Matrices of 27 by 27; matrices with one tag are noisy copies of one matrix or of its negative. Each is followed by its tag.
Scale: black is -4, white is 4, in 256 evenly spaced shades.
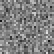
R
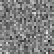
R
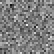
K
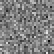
R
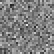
K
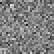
K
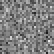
R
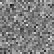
K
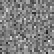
R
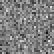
R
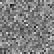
K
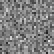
R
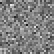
K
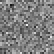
K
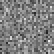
R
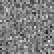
R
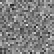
K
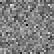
K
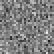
R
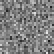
R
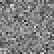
K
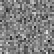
R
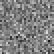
R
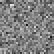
K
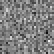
R
